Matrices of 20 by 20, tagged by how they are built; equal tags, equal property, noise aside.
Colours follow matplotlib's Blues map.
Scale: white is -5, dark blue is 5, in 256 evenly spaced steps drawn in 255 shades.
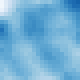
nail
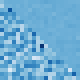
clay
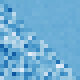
clay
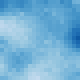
nail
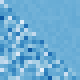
clay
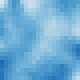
nail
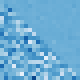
clay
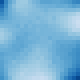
nail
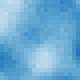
nail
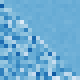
clay
